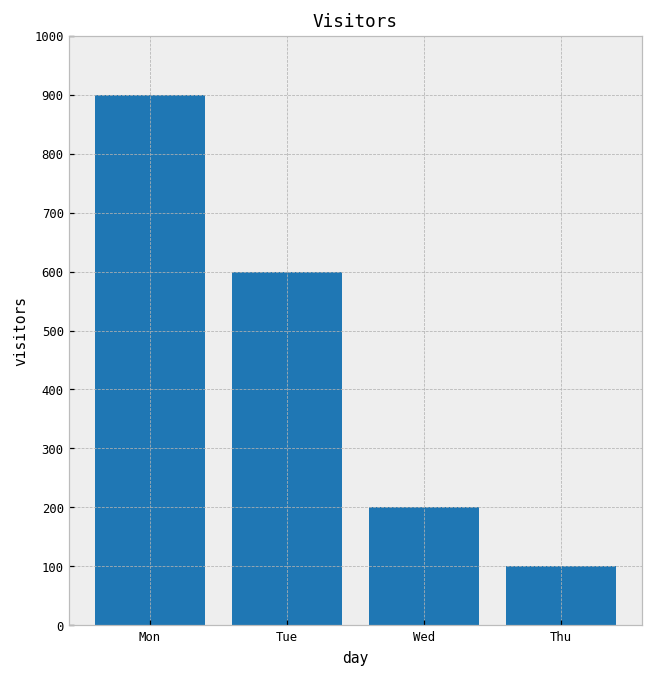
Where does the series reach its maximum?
Mon
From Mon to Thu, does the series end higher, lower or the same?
lower
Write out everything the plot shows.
Title: Visitors
x-axis: day, ticks Mon Tue Wed Thu
y-axis: visitors, ticks 0 100 200 300 400 500 600 700 800 900 1000
Values:
900 600 200 100
